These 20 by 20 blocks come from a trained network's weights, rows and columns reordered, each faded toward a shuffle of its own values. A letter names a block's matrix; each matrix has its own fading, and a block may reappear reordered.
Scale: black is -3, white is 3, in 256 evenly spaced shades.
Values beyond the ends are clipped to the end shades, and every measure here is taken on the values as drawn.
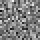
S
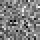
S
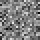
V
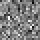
V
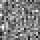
S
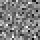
S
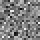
V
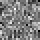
V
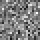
S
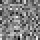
V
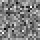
S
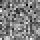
V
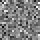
S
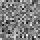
V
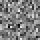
V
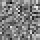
V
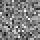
S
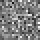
V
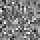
V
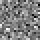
S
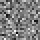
V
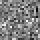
S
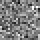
S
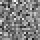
S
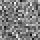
V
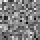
V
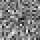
S
